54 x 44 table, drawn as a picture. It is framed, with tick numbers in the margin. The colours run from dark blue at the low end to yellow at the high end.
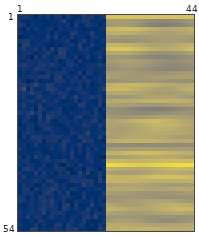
It is made of 1 by 2 panels. Panel 1,1: very low, fine-grained, faint in contrast. Panel 1,2: high, streaked across.
